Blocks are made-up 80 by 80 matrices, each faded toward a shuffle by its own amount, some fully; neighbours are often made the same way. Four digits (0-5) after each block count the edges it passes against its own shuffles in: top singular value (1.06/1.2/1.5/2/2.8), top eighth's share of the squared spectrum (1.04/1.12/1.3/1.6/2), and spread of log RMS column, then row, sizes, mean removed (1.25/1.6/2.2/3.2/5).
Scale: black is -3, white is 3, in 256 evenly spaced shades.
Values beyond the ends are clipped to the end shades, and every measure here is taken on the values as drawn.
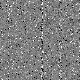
2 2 2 0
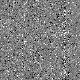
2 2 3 0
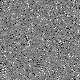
0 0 0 0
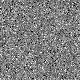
0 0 0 0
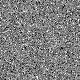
0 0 0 0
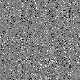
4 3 2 1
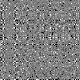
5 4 2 3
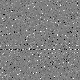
3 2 0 1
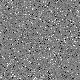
0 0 0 0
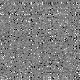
4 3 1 2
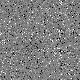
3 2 0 0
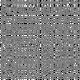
5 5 3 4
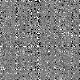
2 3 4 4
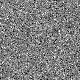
0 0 0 0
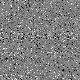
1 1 1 1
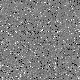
1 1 0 1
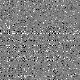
2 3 2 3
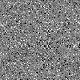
3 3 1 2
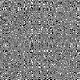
4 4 3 2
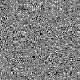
4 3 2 2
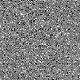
4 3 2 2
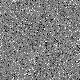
0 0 0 0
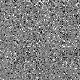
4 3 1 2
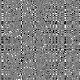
5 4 3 2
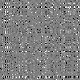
5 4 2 3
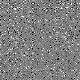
4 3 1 1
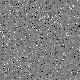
0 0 0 0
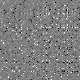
4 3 1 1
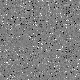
3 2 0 0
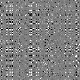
5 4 3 3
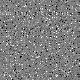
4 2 1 1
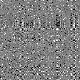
4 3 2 2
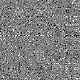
4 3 2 2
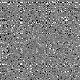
4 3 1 2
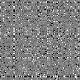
5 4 2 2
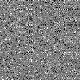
4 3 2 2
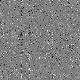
3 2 1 0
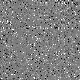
3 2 1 1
